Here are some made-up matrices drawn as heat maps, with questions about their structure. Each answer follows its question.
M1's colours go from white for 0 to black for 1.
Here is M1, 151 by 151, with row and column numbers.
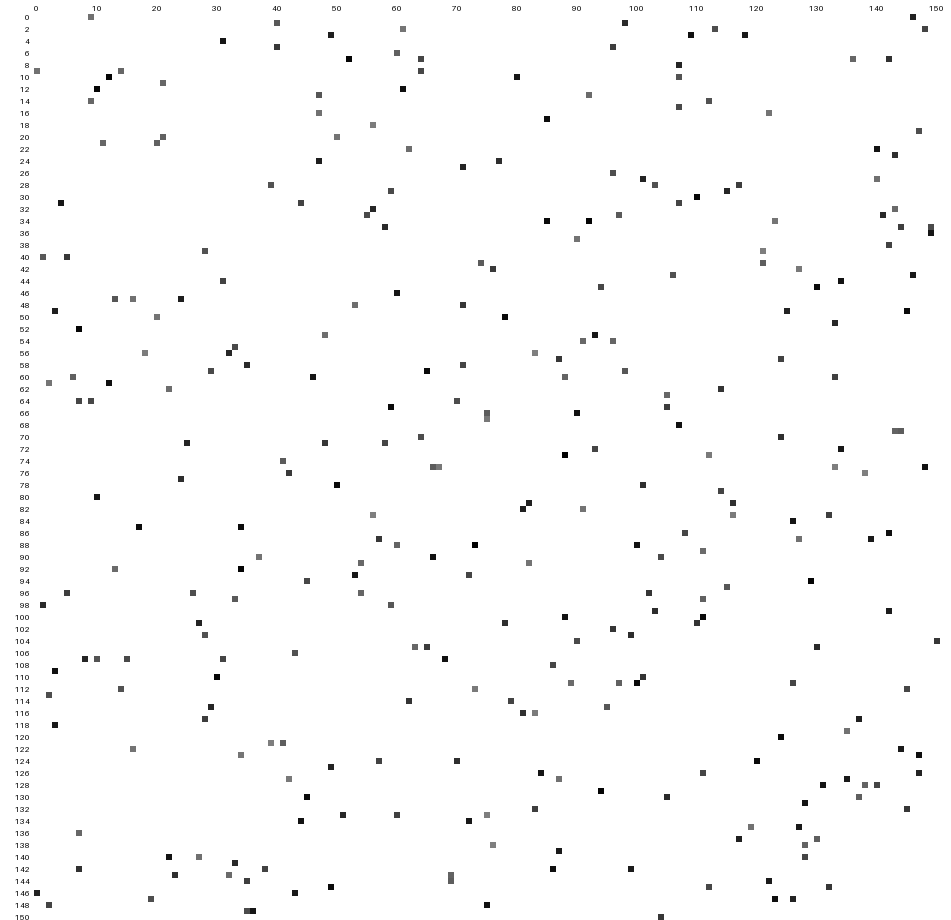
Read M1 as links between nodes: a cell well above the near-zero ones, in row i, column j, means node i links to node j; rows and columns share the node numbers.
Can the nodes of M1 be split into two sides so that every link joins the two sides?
yes
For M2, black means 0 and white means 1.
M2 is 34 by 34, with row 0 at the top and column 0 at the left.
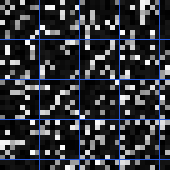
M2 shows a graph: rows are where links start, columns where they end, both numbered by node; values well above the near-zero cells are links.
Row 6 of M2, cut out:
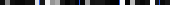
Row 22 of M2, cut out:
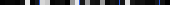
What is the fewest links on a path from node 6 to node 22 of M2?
2
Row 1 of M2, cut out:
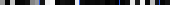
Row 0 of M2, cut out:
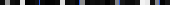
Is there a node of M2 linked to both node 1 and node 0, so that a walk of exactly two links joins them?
yes
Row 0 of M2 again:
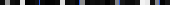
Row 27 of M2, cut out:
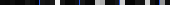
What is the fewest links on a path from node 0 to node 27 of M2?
2
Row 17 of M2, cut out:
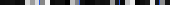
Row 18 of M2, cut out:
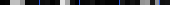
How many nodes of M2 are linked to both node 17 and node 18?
0
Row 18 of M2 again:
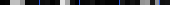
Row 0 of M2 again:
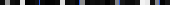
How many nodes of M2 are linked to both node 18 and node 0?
5
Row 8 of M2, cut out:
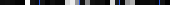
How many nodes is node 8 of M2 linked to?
8
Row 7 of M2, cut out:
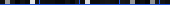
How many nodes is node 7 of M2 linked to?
5
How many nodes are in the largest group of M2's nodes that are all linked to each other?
6
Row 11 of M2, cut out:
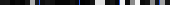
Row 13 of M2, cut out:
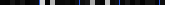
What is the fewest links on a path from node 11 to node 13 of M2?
3
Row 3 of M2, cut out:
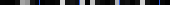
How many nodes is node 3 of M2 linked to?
7
